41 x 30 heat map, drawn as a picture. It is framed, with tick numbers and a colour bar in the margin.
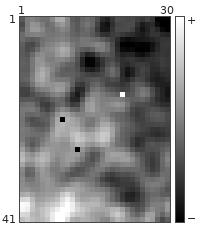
Ninth with the lowest average: top right. Average level on the scale: 40%. Lone odd cells: 3, 1 higher and 2 lower than their neighbours. Mirror symmetry: none. Grain: blotchy. Slope: up to the bottom left. Ninth with the highest average: bottom left.
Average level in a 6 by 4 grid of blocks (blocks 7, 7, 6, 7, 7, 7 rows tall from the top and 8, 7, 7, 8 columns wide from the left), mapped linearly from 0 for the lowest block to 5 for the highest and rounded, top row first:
3 3 1 0
3 2 1 1
2 2 3 1
3 4 3 1
3 3 2 2
5 5 3 2
